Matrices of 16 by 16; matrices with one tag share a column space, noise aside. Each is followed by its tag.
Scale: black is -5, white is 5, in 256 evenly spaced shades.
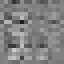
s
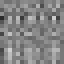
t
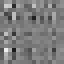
t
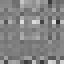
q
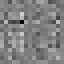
s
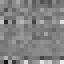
q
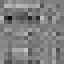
t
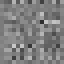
s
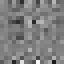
q
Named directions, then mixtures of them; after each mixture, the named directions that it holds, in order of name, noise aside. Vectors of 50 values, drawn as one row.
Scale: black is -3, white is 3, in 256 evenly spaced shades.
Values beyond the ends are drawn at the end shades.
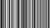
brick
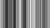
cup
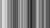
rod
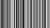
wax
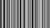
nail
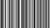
brick, nail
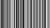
wax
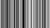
cup, wax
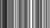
rod, wax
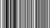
brick, cup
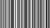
brick, wax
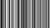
brick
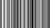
nail, rod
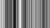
cup, rod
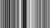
brick, cup
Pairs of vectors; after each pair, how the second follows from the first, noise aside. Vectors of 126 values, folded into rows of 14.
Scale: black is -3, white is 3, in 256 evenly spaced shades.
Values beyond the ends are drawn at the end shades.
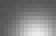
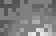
partly zeroed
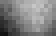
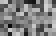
shuffled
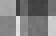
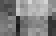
negated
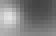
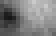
negated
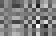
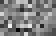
shuffled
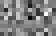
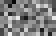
shuffled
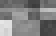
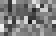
shuffled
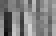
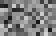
shuffled
